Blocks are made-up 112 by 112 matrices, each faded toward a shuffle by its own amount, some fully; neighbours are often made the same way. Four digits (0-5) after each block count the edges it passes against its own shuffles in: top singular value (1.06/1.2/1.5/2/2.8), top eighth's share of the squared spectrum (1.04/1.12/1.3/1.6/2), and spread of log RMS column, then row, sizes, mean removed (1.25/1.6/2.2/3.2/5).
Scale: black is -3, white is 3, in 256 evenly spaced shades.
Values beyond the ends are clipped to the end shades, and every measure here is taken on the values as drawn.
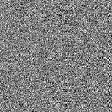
4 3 2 2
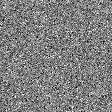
0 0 0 0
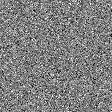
0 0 0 0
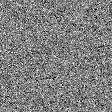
1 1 0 0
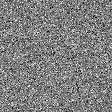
1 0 0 0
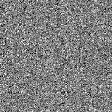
3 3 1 1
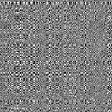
5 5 4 4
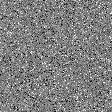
0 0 0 0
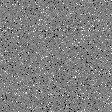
1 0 0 0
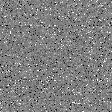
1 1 0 1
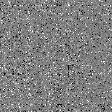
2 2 2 2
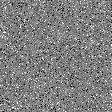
2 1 0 0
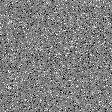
2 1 0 0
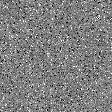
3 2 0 0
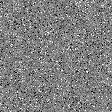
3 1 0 0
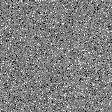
1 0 0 0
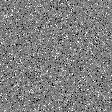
2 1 0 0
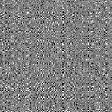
5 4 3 3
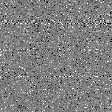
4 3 1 2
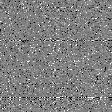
4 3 1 2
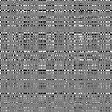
5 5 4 5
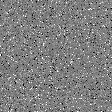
1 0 0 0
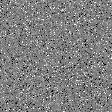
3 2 1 0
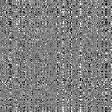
5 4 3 3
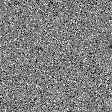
1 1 0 0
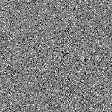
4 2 1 1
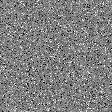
1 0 0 0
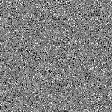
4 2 1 1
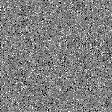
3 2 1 1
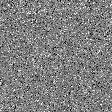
0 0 0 0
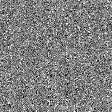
0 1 2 0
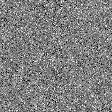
0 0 1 0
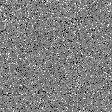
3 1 0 0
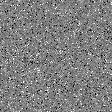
1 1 0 0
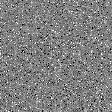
3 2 1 1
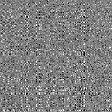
5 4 3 3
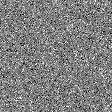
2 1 0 0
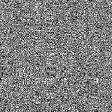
4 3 2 2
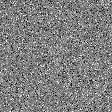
2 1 0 0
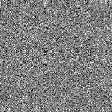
4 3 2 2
